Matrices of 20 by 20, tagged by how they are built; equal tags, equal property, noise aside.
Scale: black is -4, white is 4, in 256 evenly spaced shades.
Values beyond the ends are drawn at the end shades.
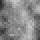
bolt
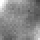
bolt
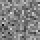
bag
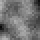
bolt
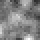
bolt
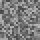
bag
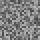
bag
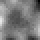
bolt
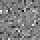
bag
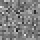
bag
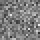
bag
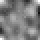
bolt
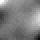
bolt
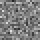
bag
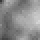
bolt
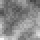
bolt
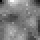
bolt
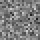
bag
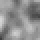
bolt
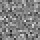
bag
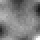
bolt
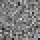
bag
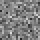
bag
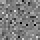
bag
